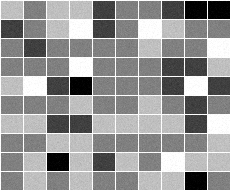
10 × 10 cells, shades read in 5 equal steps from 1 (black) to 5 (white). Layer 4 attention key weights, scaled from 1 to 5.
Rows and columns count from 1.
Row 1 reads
4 3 4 4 2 3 3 2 1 1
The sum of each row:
27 34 32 31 30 31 35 33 34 32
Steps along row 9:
up down up down up down up down same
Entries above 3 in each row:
3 4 2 2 3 2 7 3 6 4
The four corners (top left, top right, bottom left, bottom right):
4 1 3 3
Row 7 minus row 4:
1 1 -1 -3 1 1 1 2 0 1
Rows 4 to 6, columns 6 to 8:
3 3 2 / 3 3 2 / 3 4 3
